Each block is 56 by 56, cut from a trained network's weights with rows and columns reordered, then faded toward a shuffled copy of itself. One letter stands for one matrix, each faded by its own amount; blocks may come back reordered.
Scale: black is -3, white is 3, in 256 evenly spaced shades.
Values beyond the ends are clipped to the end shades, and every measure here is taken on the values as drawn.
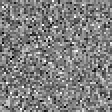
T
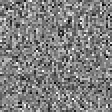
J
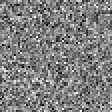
T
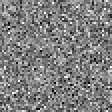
T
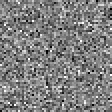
T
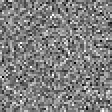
J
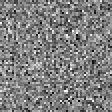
J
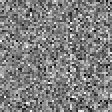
J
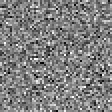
J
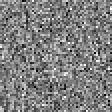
J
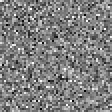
T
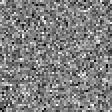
T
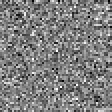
J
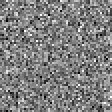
J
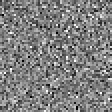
T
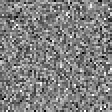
T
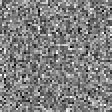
J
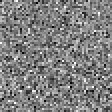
T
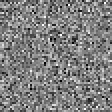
J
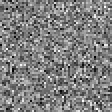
J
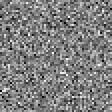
T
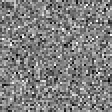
T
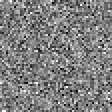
T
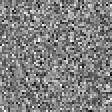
J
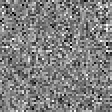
J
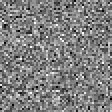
J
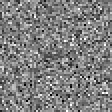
T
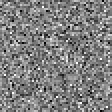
T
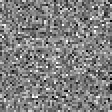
T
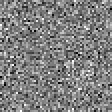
J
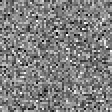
T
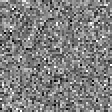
T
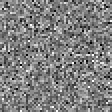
T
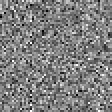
J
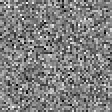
J
